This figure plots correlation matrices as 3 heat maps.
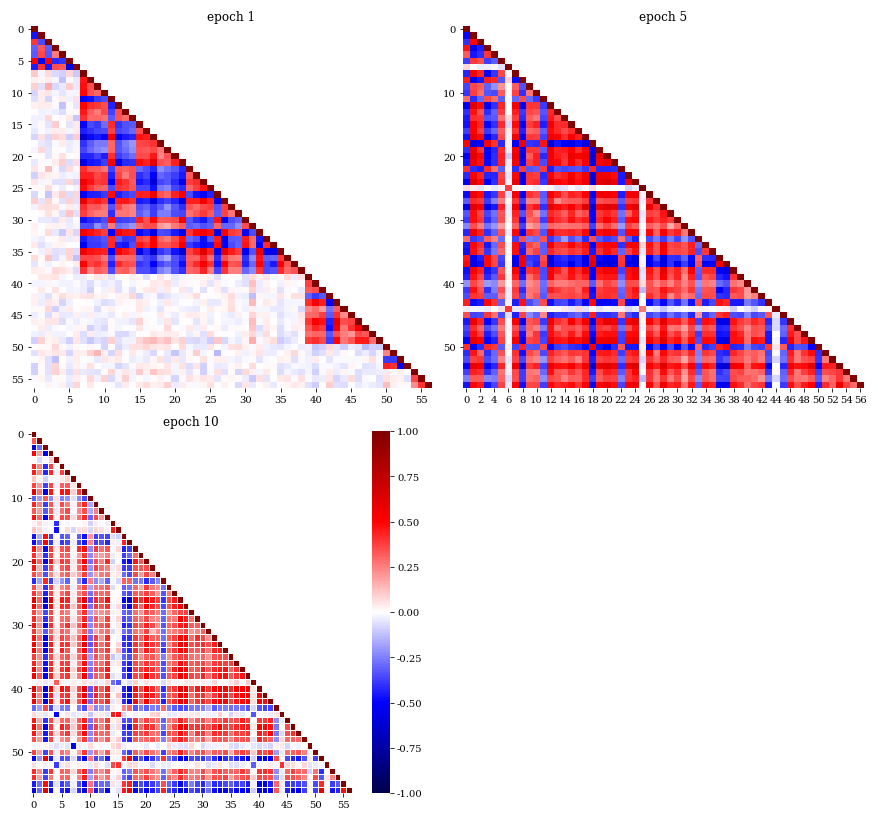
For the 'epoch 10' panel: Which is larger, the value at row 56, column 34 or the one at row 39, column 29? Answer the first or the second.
the second
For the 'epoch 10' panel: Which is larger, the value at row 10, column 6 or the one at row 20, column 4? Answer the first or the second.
the second
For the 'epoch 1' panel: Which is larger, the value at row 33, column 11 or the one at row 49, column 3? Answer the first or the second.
the first
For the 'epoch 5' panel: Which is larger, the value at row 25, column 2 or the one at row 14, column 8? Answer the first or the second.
the first
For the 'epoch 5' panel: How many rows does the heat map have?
57
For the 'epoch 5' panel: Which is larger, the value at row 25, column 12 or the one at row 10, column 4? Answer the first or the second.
the first
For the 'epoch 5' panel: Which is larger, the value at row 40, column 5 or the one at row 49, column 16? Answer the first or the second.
the second
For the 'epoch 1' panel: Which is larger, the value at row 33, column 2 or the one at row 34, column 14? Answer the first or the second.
the first
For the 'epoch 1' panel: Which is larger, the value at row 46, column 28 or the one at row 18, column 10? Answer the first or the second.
the first
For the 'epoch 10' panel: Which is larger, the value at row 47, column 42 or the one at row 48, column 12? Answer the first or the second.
the first
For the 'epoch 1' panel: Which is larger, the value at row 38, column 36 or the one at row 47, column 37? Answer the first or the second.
the first
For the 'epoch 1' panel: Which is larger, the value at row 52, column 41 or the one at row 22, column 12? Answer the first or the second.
the second
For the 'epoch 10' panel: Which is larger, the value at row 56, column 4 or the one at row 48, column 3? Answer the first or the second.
the second
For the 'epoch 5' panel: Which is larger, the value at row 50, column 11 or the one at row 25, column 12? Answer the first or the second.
the first
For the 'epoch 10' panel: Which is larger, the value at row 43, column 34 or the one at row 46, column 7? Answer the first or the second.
the second
